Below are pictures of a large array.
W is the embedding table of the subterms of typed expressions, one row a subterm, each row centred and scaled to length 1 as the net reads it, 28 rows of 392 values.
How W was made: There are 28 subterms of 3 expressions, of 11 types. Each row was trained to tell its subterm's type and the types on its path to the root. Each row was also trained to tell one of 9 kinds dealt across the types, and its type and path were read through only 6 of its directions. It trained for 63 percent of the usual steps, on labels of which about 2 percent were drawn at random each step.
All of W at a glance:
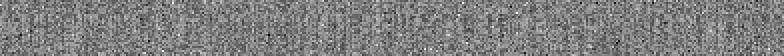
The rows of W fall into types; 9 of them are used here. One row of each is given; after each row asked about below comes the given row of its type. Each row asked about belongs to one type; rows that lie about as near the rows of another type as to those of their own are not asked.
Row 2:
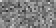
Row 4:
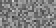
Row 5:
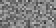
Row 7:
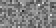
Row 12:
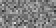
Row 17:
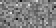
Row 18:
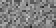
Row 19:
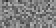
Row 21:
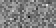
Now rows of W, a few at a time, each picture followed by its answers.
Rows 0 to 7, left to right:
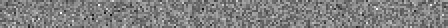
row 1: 17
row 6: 17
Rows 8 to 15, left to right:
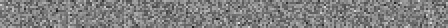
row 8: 2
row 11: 18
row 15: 12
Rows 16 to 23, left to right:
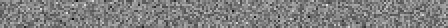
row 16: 18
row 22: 19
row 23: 4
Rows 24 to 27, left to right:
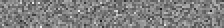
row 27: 17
